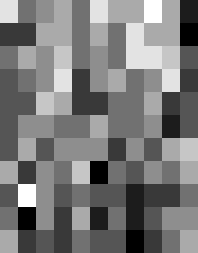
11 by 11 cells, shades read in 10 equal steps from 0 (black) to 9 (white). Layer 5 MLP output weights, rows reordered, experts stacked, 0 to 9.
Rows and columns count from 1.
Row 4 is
3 4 5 8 2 5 6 4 5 8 2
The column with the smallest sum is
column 11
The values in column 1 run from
2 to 8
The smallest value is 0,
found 4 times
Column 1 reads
8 2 4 3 3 3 3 6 3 4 6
